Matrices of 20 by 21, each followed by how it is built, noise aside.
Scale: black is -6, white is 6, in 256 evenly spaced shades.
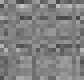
low rank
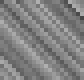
Toeplitz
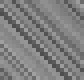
Toeplitz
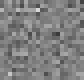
low rank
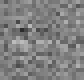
low rank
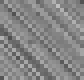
Toeplitz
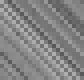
Toeplitz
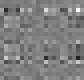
low rank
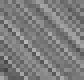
Toeplitz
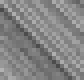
Toeplitz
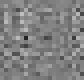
low rank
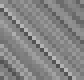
Toeplitz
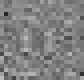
low rank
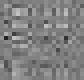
low rank
